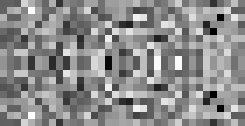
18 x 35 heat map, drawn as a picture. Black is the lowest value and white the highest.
No regular stripes run through it. The grain is fine, like static. No overall slope runs across the table. No row or column stands out. No seam splits the table. The values follow a bell shape. The top and bottom halves mirror each other.
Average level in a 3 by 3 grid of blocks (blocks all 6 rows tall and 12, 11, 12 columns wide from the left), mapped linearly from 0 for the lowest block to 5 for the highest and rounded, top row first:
024 / 054 / 024
